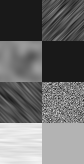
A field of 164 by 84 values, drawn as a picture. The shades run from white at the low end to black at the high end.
The table splits into 4 rows of 2 panels. Panel 1,1: very high, flat. Panel 1,2: high, slanting up to the right. Panel 2,1: middling, smooth. Panel 2,2: very high, flat. Panel 3,1: high, slanting down to the right. Panel 3,2: middling, fine-grained, strong in contrast. Panel 4,1: very low, streaked across, faint in contrast. Panel 4,2: low, flat.
